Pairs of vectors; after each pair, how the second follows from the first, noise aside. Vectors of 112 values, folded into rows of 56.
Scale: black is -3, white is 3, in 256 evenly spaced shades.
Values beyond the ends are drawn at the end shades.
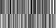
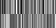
shuffled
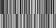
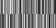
shuffled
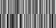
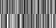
negated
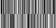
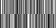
negated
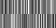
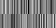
negated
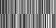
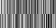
negated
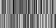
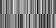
negated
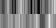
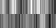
negated
